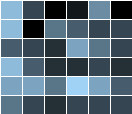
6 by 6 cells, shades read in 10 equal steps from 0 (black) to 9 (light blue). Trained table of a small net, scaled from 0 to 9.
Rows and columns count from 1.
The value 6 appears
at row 1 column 5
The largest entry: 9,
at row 5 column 4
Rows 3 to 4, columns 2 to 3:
3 2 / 4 2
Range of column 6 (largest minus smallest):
4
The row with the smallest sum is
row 1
